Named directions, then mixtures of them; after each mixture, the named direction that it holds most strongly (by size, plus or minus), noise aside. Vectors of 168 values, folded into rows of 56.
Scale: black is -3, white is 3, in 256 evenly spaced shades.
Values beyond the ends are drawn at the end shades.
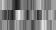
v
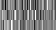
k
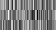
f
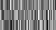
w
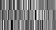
k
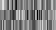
f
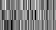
k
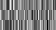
w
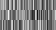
f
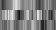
v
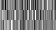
k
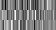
k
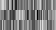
f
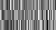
w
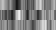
v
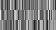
w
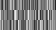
w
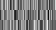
w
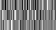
k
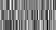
w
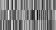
f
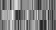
v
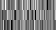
k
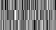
k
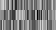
f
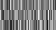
w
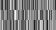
w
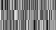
w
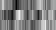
v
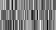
f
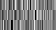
k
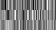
k
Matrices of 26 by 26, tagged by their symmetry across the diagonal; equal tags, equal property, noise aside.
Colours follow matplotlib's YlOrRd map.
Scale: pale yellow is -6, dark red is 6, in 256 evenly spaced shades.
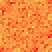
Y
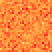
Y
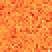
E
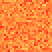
E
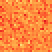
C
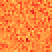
E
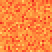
C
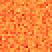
E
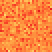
C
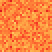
Y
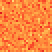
C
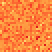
Y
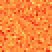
C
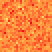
Y
